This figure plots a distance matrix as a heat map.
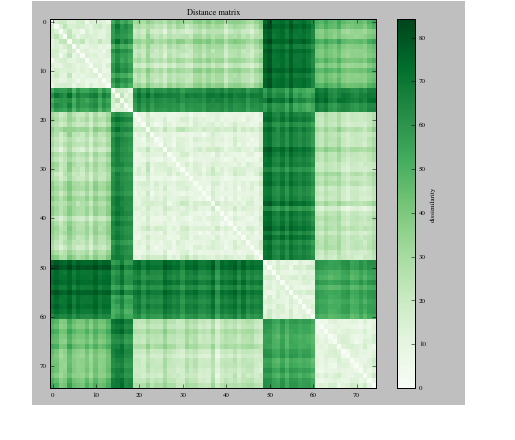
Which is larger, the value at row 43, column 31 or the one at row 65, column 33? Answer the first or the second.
the second
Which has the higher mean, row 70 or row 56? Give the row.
56
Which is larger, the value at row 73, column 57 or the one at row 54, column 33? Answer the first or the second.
the second
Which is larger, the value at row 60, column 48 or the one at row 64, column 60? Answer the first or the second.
the first
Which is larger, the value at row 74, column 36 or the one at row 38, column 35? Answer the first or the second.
the first
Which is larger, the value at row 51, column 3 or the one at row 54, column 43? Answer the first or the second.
the first
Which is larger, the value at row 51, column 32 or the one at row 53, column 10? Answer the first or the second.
the second
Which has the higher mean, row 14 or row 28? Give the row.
14
